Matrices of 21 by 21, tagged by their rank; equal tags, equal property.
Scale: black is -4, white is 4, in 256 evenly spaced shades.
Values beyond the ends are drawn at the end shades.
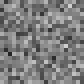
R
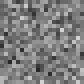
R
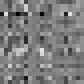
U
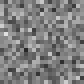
R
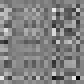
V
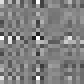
V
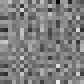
U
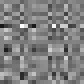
V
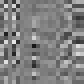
V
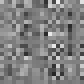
U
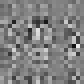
U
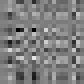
V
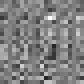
U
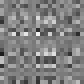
V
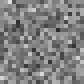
R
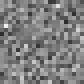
R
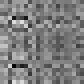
U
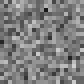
R
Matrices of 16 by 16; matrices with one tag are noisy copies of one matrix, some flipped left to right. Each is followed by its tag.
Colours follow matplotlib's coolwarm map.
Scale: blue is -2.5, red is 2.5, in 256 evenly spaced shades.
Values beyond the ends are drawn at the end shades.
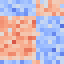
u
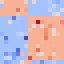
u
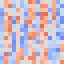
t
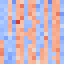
t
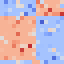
u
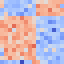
u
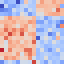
u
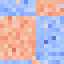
u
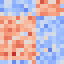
u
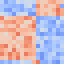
u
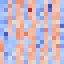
t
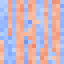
t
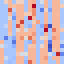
t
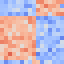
u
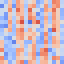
t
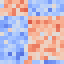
u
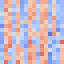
t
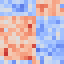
u
